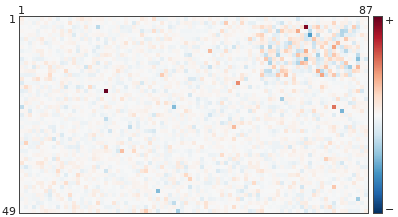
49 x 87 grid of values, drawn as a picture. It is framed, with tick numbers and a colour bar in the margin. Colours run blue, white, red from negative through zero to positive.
Stripes: none. Odd patch: rougher, in the top right. Histogram: skewed, a long tail of high values. Slope: none. Roughest part: top right.
